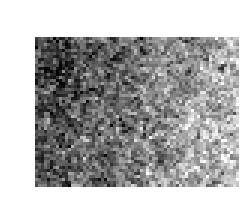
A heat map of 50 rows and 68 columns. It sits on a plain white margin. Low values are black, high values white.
Overall the values sit about 50% of the way up the scale. The field climbs toward the right. The ninth with the lowest average is the top left. No regular stripes run through it. The histogram is bell-shaped.
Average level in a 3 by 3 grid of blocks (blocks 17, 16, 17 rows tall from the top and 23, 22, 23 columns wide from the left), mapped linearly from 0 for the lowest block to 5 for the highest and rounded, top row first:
024
125
135
